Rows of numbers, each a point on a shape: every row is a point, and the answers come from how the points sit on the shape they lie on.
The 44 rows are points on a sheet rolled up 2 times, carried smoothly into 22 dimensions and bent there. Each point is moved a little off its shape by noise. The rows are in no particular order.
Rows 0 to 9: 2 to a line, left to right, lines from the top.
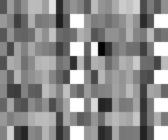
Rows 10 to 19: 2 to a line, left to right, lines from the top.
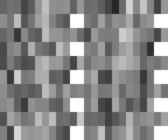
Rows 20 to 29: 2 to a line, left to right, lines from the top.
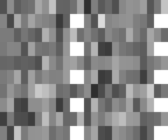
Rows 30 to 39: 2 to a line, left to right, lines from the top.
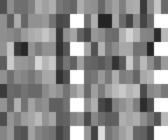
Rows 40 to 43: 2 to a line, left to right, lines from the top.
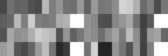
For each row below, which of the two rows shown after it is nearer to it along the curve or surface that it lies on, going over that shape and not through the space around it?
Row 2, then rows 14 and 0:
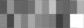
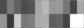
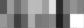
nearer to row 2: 14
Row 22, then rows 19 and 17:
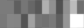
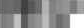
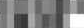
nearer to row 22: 19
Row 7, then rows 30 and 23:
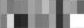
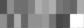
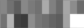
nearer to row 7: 23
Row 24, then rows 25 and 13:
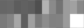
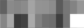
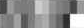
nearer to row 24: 13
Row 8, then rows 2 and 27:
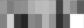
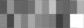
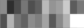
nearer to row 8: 27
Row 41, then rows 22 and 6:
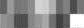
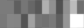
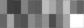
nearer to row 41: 6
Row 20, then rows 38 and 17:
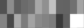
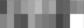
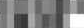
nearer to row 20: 38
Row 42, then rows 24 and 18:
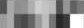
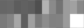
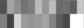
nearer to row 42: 18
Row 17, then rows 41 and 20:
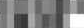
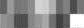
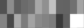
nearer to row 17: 41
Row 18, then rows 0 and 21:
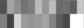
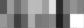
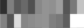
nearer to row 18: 21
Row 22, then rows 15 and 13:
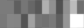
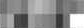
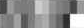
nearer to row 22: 13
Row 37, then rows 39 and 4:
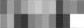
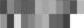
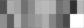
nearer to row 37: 4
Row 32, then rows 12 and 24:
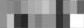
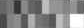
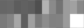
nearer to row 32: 12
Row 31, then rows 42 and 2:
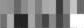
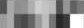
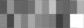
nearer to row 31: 42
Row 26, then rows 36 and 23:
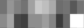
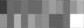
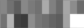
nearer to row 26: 23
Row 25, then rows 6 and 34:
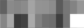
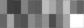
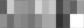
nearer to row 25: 6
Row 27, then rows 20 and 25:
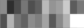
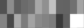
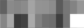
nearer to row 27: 25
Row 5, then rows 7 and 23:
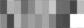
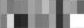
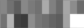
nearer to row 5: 7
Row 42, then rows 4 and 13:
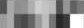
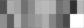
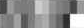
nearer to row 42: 4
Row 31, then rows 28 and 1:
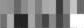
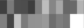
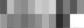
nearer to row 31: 1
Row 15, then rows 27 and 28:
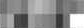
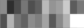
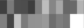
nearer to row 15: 27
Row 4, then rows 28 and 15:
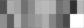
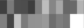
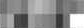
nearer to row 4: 28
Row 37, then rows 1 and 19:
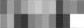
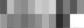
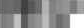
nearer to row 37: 1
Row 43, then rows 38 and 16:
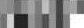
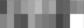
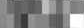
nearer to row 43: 38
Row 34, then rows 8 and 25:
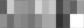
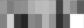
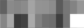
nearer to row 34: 8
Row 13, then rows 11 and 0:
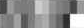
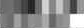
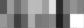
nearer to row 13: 11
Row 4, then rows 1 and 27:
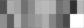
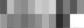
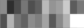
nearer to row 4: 1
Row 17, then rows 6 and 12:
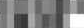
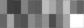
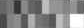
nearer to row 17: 6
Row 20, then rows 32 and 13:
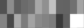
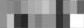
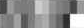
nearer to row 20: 13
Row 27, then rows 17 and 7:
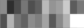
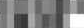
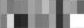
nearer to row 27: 17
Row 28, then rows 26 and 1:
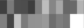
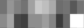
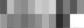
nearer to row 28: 1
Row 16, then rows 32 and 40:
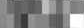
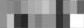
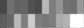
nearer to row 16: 40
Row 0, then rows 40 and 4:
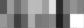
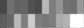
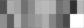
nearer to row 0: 4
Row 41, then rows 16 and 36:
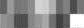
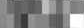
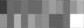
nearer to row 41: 36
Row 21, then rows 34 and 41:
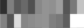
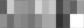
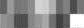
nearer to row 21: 34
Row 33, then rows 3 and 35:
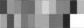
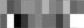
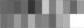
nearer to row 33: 35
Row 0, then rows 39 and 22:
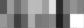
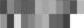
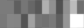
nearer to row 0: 39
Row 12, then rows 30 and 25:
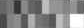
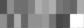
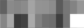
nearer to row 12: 25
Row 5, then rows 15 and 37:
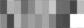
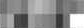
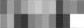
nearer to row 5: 37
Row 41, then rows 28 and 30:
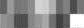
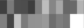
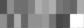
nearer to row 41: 30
